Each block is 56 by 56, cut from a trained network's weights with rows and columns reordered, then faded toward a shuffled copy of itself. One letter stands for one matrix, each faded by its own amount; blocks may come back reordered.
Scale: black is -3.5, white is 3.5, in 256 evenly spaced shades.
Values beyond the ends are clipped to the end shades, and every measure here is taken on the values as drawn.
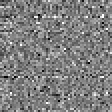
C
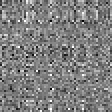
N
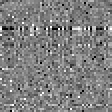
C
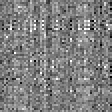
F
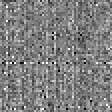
F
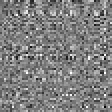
N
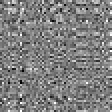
N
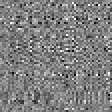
N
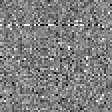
C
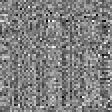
F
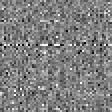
C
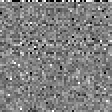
C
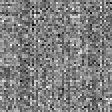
F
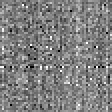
F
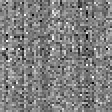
F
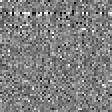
C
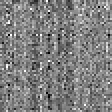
F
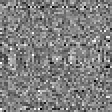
C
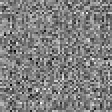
F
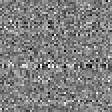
C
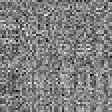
F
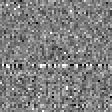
C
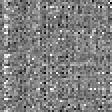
F
